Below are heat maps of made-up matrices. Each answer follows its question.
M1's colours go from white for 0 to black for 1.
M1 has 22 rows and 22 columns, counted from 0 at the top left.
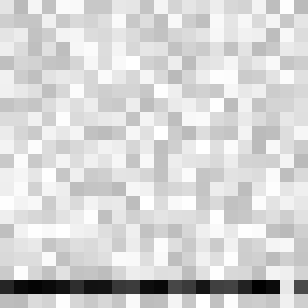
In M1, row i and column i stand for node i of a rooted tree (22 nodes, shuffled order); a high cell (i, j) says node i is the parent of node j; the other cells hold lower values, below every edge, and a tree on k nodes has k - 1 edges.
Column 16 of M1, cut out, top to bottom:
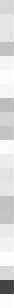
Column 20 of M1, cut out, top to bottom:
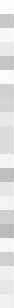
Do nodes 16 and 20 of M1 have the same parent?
no
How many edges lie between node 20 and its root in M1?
0
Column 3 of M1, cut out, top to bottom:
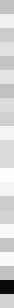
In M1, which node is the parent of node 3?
20
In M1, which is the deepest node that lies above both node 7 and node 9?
20
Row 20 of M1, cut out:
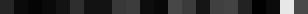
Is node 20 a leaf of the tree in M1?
no
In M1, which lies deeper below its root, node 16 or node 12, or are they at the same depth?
the same depth
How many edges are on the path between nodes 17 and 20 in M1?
1
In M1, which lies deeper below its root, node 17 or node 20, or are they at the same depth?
node 17
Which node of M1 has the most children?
20
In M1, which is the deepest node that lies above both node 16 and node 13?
20
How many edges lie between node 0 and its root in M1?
1
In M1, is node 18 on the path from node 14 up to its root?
no
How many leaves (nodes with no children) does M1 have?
21
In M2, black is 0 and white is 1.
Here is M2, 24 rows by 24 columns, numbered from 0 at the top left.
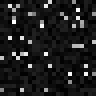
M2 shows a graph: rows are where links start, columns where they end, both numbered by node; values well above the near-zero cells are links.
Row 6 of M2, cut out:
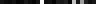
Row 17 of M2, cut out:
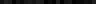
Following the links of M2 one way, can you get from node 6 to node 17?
yes
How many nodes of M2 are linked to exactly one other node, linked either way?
2
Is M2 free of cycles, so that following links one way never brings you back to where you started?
yes
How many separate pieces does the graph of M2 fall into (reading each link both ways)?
1
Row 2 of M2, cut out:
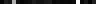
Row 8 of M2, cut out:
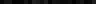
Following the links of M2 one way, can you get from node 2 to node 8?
yes
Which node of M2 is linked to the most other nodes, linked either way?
node 3
